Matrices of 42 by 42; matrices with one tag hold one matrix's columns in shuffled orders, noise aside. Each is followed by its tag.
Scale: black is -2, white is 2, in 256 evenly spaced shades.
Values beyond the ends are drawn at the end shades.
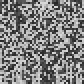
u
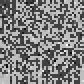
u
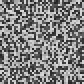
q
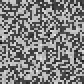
q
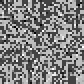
u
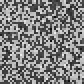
q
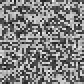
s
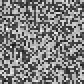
q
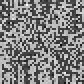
u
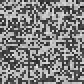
s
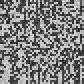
u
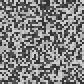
q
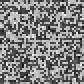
s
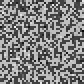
q
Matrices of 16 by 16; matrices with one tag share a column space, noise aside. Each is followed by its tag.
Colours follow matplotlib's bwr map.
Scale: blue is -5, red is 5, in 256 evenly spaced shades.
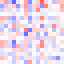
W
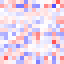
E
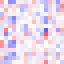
W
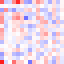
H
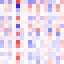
W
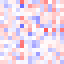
W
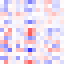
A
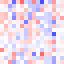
H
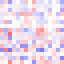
A
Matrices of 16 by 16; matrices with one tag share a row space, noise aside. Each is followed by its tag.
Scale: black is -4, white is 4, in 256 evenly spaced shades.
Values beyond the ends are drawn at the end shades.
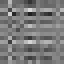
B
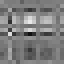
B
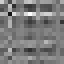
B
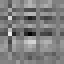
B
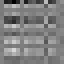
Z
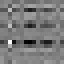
B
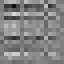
Z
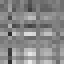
B
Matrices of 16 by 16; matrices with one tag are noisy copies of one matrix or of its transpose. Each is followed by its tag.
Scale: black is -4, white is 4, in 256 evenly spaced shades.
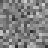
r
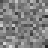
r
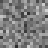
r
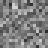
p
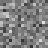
p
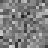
r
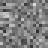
p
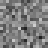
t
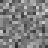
r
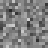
t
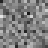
r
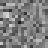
p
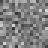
r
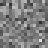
p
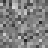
p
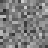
r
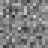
t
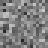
p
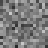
r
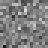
t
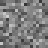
p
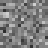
p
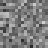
p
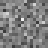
p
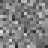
r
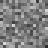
r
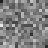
r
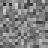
p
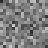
r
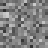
p
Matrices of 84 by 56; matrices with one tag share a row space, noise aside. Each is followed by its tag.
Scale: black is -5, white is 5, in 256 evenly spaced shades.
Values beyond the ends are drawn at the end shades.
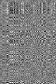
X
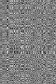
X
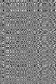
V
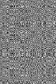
X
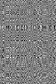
V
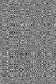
X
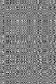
V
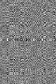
X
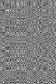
V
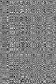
X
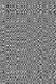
V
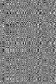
V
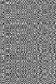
V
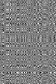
V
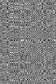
X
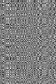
V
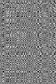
V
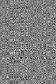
X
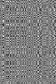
V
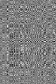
X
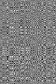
X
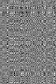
X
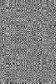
V
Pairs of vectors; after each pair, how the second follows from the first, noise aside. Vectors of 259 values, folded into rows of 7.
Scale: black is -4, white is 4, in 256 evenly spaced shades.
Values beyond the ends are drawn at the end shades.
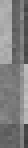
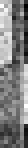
scaled up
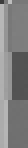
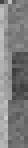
copied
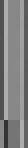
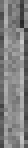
reversed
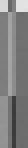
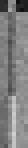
negated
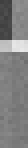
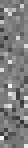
shuffled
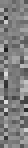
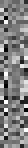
scaled up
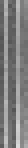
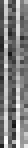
scaled up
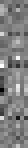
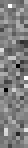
shuffled
